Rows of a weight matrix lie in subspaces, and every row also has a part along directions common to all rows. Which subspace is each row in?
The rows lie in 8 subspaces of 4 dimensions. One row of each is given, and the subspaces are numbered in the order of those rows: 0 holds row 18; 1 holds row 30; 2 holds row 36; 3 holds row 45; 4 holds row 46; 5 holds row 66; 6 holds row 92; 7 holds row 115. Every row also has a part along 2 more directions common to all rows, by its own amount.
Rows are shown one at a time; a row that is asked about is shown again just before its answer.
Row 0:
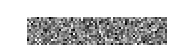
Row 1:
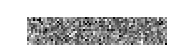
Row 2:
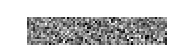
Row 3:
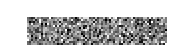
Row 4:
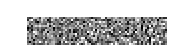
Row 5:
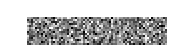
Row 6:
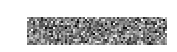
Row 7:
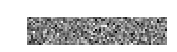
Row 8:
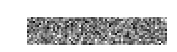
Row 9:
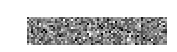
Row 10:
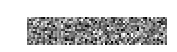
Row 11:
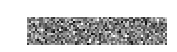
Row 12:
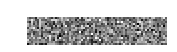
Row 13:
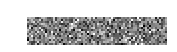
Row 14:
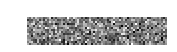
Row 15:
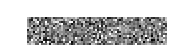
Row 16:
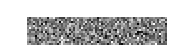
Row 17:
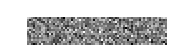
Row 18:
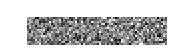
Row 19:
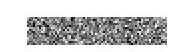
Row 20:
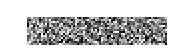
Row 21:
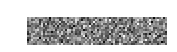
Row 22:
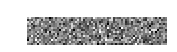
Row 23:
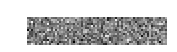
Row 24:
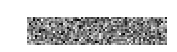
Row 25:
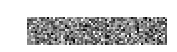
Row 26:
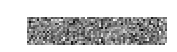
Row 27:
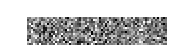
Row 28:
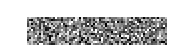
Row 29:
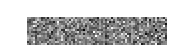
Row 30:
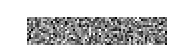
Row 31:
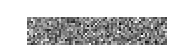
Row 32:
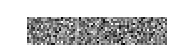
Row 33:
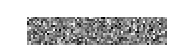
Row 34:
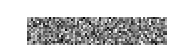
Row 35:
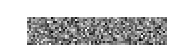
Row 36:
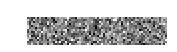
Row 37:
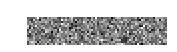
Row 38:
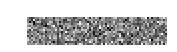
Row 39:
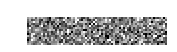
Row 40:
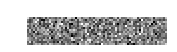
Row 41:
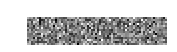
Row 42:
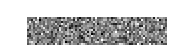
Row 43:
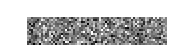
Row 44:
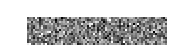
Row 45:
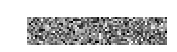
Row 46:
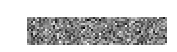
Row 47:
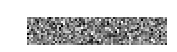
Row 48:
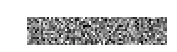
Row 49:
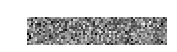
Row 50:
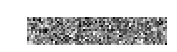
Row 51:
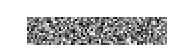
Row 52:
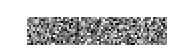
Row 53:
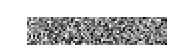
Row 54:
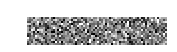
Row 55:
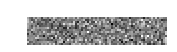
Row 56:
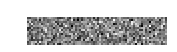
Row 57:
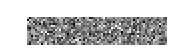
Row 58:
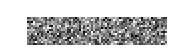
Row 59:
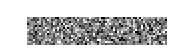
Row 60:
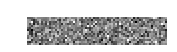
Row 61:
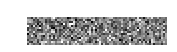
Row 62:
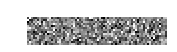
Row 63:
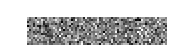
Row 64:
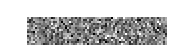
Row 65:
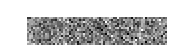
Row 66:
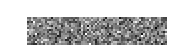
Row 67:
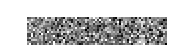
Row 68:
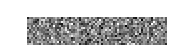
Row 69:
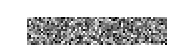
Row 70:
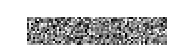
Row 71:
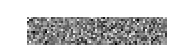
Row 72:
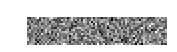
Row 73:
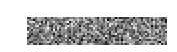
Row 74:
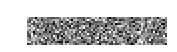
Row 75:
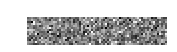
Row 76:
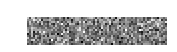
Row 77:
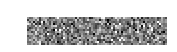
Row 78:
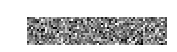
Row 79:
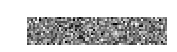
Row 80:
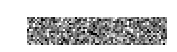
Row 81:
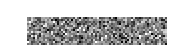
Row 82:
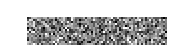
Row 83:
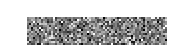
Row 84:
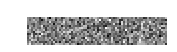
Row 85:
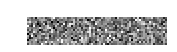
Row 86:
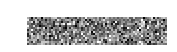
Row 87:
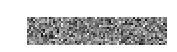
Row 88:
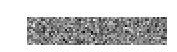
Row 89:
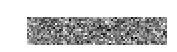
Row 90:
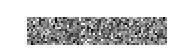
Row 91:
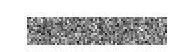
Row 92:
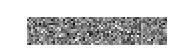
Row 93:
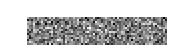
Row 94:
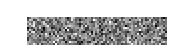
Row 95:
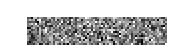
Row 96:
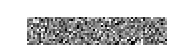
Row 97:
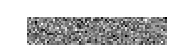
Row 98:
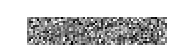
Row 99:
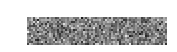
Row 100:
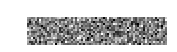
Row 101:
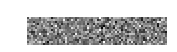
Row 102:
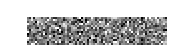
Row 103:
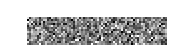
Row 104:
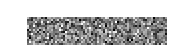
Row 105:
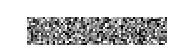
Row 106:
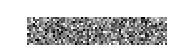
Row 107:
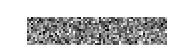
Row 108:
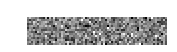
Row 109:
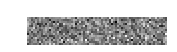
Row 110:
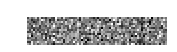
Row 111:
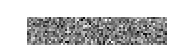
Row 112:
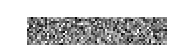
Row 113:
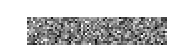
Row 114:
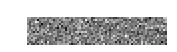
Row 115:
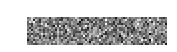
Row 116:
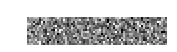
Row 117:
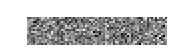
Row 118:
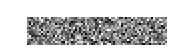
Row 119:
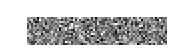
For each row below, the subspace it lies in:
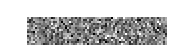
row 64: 6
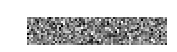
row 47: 4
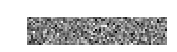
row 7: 6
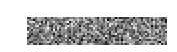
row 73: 5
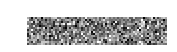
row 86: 1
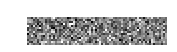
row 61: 1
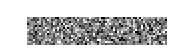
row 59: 6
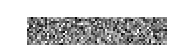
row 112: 1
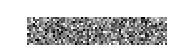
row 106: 3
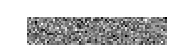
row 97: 3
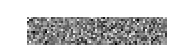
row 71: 6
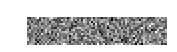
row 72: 0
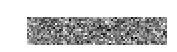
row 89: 2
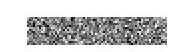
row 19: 2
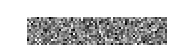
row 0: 0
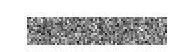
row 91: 2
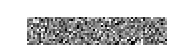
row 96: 0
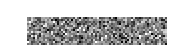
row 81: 7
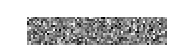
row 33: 6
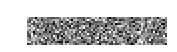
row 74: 4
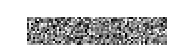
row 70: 3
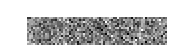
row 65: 2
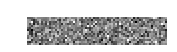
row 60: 5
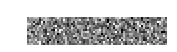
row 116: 6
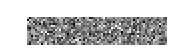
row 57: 6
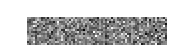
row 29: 7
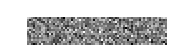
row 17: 2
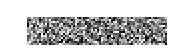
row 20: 1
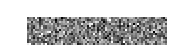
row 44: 4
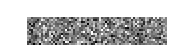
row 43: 2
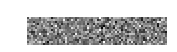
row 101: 6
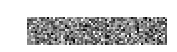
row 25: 7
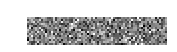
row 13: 0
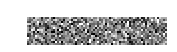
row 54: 3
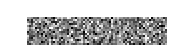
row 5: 1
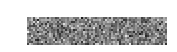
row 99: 3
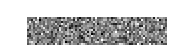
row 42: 0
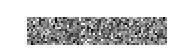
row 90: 4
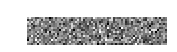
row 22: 0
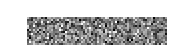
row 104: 1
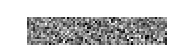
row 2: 1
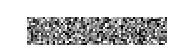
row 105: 6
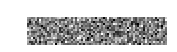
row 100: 0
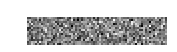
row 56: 0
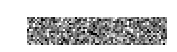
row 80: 2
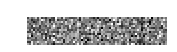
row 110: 4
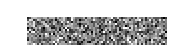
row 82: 2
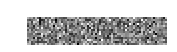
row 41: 4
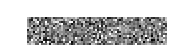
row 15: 5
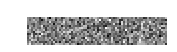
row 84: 4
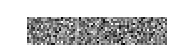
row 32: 4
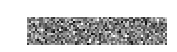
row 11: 3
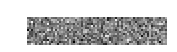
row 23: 5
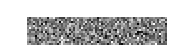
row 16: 7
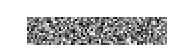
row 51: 5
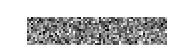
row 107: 3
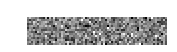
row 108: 7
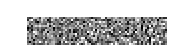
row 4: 6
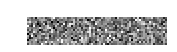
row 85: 1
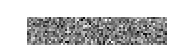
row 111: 7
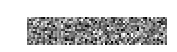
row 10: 7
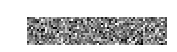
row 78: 0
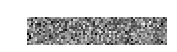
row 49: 1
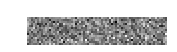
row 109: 1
